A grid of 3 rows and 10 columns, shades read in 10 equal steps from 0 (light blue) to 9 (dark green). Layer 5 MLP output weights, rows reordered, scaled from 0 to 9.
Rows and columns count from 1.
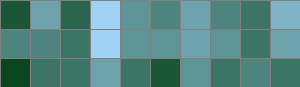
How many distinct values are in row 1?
8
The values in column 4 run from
0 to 3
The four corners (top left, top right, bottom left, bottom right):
8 2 9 6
